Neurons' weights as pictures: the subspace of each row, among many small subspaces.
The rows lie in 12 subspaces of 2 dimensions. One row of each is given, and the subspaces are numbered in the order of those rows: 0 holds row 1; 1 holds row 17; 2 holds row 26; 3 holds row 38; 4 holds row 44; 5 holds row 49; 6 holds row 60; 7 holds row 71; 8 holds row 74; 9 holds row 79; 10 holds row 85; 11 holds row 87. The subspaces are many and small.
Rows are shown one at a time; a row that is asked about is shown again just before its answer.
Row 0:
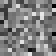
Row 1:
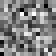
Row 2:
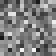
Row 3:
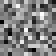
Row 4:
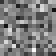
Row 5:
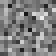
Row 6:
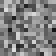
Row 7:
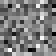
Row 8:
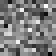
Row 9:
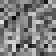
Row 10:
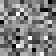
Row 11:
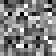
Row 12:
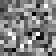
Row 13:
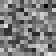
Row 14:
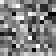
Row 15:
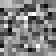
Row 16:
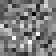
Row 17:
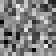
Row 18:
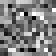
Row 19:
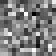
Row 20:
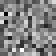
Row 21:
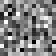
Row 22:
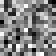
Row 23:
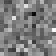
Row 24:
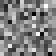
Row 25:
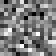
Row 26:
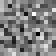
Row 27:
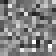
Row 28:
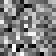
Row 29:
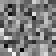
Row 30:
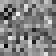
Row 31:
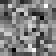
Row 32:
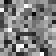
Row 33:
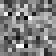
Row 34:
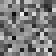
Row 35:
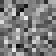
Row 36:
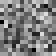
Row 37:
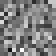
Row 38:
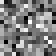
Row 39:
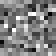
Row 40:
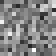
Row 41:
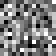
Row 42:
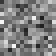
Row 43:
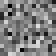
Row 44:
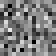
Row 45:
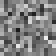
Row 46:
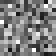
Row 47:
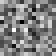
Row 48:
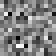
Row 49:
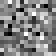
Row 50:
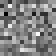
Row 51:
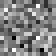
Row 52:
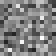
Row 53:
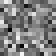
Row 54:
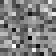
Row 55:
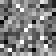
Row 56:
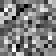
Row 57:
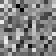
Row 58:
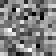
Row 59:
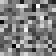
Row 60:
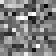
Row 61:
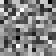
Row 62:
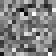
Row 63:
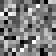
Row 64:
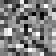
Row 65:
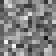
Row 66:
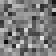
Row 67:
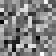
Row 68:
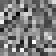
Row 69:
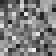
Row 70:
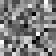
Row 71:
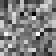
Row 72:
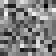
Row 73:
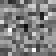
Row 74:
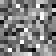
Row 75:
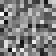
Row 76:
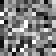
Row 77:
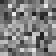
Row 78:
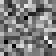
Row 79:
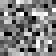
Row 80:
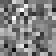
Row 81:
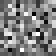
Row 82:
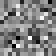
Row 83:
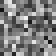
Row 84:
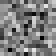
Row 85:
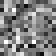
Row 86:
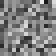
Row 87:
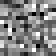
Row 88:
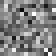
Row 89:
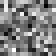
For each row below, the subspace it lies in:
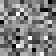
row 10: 6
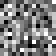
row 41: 4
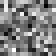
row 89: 9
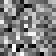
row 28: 10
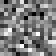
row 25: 1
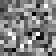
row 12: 2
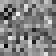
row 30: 4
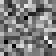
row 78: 3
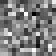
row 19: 4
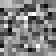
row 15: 11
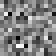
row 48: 6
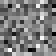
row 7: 8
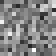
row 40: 1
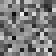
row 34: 7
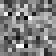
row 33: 6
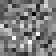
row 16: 2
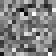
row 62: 0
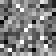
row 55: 8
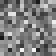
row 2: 7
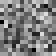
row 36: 5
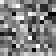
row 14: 6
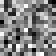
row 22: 10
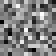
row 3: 1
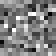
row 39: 11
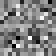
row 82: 6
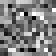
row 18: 9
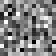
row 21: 4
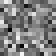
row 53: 10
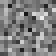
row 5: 9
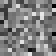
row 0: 8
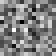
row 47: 3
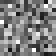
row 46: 5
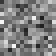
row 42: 3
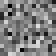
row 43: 4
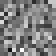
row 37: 0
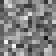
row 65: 3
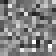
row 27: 4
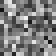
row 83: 3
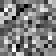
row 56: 1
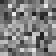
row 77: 9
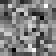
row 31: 9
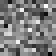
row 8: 5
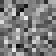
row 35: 1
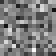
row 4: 11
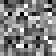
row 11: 6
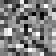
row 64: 1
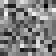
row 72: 4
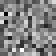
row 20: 0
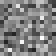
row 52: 8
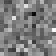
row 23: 10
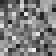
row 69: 7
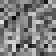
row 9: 5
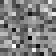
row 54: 6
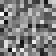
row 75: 0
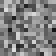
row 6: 10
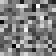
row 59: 3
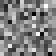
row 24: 7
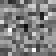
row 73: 11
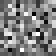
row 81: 2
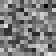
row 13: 5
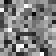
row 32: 10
